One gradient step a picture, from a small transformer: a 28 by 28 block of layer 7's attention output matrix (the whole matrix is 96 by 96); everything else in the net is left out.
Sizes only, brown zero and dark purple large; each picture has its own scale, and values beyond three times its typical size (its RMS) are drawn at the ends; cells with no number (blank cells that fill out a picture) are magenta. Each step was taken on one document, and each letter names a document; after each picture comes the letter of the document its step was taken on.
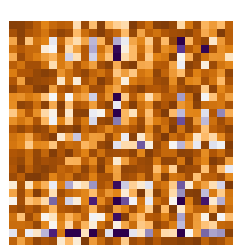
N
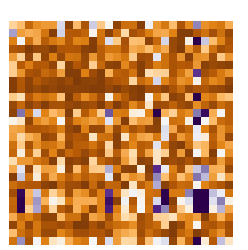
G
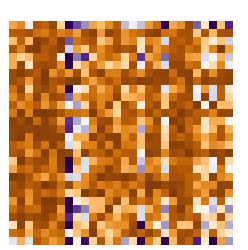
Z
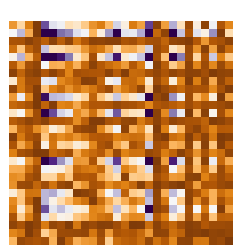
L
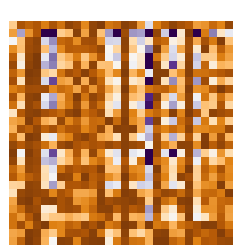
L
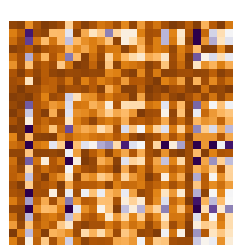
Z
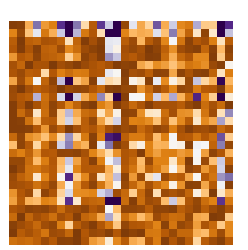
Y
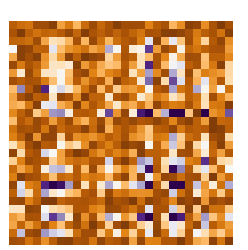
L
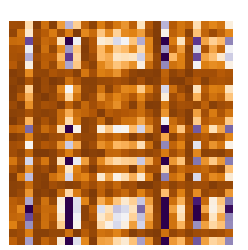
Z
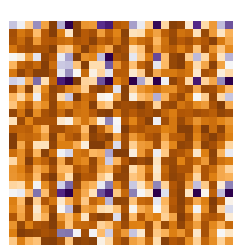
Y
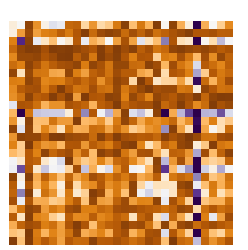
G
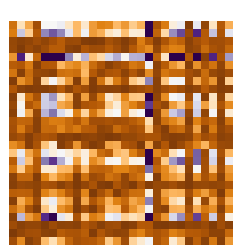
L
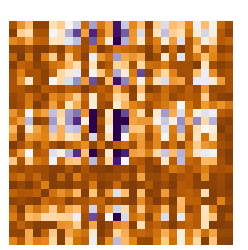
N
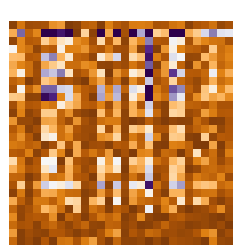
L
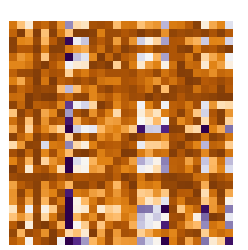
Z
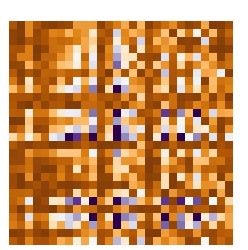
N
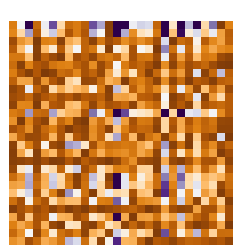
N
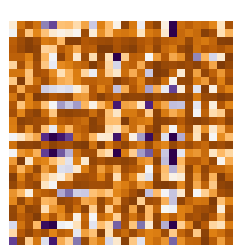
L
